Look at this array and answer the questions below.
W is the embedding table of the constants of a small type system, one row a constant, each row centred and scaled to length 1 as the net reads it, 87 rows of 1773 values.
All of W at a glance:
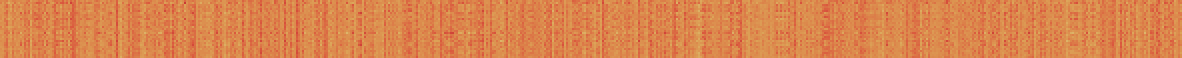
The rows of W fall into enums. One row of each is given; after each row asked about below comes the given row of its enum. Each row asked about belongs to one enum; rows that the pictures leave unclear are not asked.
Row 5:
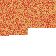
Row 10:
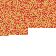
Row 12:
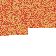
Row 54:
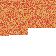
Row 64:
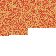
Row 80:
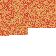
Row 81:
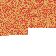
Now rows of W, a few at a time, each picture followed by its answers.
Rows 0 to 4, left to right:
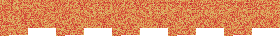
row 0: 12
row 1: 5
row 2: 5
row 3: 54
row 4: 54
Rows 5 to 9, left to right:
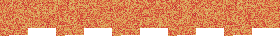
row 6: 12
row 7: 81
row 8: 80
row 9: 12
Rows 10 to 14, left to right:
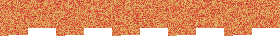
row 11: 64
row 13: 81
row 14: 54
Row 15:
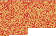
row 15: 80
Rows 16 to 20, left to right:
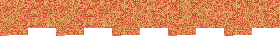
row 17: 81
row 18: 64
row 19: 80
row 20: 64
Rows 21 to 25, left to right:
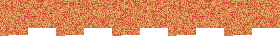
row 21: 10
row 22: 54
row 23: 64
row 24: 10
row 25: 54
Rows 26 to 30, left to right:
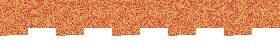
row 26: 81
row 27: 54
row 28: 54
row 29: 64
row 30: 80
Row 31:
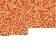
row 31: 64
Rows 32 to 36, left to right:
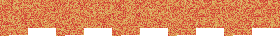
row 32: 12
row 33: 5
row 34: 80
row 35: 81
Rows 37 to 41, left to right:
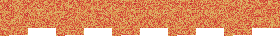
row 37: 80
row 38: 64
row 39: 54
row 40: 54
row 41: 81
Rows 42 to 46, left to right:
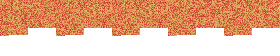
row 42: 12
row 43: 5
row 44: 5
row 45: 81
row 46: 64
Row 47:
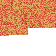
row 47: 12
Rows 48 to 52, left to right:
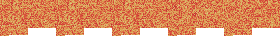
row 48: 12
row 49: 12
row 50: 12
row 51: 80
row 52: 81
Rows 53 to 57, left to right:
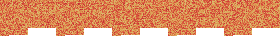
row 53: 5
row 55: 12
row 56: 81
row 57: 64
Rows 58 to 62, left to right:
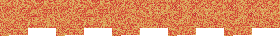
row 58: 81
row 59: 81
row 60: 5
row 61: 80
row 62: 80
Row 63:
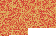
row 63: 64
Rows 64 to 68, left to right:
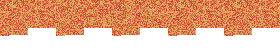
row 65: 81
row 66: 80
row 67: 64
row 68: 64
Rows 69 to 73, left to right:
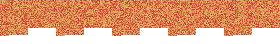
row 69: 12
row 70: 81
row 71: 64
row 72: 54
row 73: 80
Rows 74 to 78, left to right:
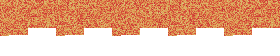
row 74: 81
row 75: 12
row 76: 5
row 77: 12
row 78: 81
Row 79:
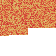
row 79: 12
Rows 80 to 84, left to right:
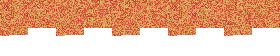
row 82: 64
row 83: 80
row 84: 12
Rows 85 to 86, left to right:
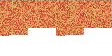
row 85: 64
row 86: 80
